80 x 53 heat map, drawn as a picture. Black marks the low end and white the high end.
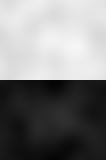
It is made of 2 by 1 panels. Panel 1,1: very high, smooth, faint in contrast. Panel 2,1: very low, smooth, faint in contrast.
